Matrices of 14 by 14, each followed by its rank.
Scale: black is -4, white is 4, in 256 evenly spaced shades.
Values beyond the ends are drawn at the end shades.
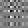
one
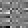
two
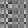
one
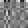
two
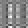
one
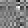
two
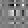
one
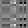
one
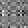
two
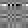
one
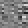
two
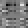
two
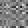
two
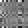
two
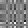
one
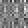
two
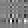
one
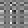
one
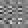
two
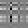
one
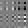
one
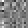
two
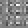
two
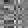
two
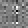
two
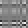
one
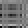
one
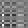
one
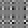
one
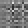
two
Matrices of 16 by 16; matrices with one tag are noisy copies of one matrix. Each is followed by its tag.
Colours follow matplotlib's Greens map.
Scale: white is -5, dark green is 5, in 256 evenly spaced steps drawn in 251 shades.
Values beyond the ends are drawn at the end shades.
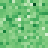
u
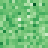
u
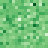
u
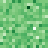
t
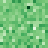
t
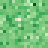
u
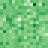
u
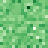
t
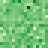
t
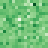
u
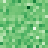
t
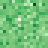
u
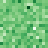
t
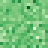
t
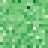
t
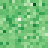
u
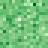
u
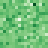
u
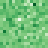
u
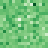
u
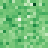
u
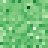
t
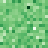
t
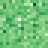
u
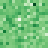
u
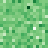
t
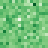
u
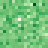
u
